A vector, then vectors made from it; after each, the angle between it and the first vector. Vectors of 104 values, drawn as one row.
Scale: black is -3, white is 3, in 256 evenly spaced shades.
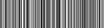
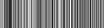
orthogonal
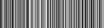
partly aligned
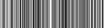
orthogonal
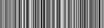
nearly parallel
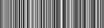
partly aligned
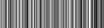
orthogonal
